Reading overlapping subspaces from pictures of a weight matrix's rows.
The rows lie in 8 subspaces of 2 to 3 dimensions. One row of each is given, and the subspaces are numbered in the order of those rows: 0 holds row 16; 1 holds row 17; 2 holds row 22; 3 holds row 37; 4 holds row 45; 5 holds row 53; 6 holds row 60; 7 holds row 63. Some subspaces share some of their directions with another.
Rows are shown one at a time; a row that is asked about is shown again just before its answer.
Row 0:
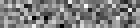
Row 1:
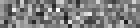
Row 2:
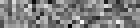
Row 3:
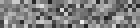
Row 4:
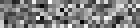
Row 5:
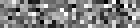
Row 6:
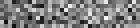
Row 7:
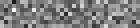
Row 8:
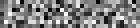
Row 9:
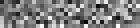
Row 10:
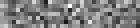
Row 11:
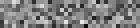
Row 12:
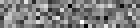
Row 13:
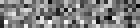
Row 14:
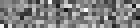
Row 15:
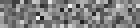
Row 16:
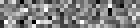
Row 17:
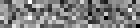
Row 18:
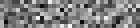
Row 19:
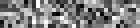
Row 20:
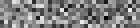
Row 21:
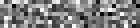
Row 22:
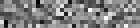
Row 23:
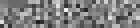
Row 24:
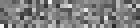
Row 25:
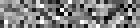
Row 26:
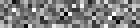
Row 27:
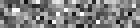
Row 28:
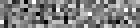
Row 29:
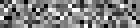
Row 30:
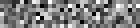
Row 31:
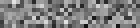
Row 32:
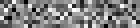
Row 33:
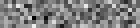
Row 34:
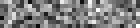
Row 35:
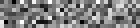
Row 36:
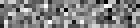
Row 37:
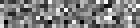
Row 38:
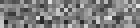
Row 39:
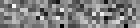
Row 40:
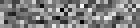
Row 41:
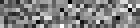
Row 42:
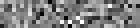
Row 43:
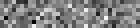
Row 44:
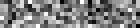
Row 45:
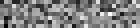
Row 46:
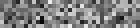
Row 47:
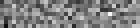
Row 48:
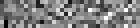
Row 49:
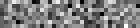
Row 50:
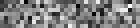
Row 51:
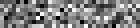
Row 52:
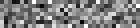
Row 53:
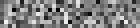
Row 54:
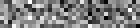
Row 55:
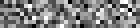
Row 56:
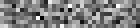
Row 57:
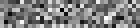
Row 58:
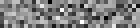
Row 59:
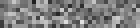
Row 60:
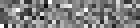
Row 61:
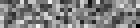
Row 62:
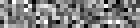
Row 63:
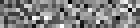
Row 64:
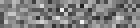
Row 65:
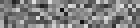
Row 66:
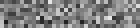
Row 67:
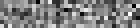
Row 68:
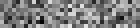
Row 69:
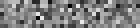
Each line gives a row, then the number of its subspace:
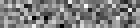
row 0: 7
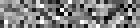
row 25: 4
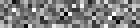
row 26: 0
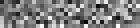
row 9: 7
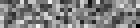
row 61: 1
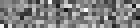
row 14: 6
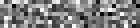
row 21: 4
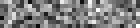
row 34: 1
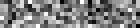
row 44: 1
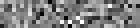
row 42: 5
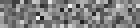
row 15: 2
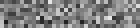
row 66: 3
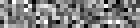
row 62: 5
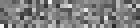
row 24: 6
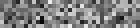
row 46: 3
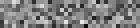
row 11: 7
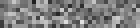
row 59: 2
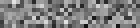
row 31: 7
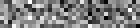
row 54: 1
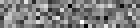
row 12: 0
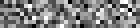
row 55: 7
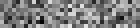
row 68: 3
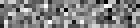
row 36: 3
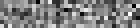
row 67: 6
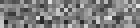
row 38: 3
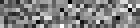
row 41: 7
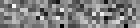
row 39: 4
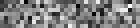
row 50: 2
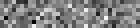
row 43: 0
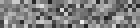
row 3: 4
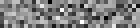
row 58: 6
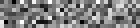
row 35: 0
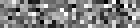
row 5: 3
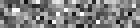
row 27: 6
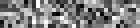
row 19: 2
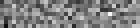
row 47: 4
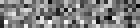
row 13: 3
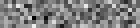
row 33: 7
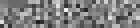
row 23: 6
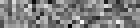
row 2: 5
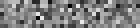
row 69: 2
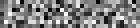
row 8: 5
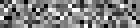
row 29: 0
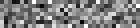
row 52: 4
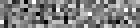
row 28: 5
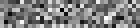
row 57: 5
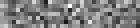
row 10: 2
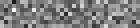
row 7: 0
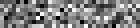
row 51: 0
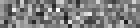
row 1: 5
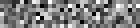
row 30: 2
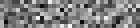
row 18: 7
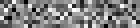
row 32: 0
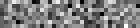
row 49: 4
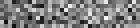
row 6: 1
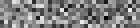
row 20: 1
